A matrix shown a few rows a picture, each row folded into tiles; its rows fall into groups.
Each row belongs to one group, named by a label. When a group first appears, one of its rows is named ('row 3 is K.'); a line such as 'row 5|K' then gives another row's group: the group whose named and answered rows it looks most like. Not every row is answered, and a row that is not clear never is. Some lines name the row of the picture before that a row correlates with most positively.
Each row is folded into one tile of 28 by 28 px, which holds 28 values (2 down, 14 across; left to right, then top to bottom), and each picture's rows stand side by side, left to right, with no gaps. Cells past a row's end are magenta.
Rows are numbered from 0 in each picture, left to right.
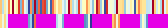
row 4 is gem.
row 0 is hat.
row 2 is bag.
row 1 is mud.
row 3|bag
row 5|bag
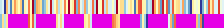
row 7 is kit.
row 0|mud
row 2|hat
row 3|hat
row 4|gem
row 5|bag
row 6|gem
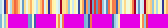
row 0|mud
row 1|bag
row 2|gem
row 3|mud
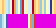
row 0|bag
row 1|gem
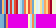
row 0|mud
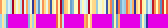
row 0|bag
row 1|mud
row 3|gem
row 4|mud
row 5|bag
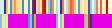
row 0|mud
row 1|mud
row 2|mud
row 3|kit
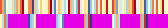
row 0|kit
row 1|kit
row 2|bag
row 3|kit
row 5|kit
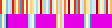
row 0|bag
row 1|bag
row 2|hat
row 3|bag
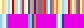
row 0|bag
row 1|mud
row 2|bag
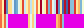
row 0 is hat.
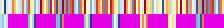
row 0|kit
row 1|bag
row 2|mud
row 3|bag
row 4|bag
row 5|gem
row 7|mud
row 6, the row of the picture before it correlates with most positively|1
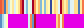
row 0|kit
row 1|gem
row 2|gem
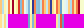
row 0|hat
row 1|mud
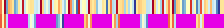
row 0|hat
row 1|bag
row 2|bag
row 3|gem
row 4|gem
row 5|bag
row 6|hat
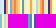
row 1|bag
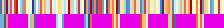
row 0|mud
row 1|kit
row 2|bag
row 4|hat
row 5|gem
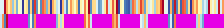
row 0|gem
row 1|mud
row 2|mud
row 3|hat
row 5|kit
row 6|mud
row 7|bag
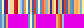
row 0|mud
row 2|hat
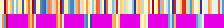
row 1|hat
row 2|hat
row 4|gem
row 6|mud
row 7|kit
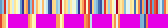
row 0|gem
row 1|gem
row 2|gem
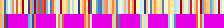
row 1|mud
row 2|gem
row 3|hat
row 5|mud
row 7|hat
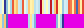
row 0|kit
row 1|bag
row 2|bag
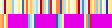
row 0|gem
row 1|bag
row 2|kit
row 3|gem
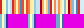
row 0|bag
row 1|bag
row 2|bag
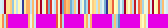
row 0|gem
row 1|hat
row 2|hat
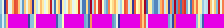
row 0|mud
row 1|kit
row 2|kit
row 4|bag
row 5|hat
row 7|bag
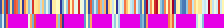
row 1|gem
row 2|kit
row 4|kit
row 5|mud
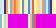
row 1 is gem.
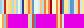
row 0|gem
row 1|kit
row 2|hat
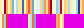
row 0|gem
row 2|gem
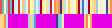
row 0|hat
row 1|bag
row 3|gem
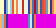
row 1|mud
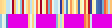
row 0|bag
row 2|mud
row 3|hat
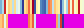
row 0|gem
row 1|hat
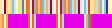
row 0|gem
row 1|hat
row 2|hat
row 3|gem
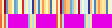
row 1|mud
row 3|mud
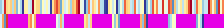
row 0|gem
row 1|gem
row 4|kit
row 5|kit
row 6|kit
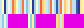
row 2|gem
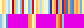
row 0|bag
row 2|hat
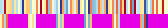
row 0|gem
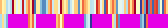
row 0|bag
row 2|gem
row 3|bag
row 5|mud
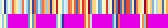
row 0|kit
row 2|bag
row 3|hat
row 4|mud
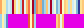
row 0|bag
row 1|hat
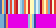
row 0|mud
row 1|bag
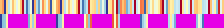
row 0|kit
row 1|mud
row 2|kit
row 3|gem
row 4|hat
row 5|kit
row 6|bag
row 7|bag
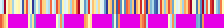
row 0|gem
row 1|kit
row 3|gem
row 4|mud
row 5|hat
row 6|kit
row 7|mud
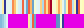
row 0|kit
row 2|bag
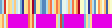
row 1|hat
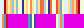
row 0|gem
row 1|bag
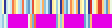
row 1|gem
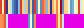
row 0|hat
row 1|mud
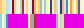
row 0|bag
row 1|gem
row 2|mud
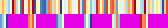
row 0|bag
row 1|hat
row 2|kit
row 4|kit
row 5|gem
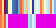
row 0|hat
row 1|kit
